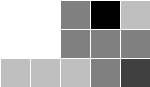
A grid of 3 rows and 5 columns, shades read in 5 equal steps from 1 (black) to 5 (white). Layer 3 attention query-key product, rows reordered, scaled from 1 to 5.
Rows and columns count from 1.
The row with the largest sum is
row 2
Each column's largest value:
5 5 4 3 4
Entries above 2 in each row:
4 5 4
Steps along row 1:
same down down up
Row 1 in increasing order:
1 3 4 5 5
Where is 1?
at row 1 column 4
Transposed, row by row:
5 5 4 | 5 5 4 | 3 3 4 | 1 3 3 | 4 3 2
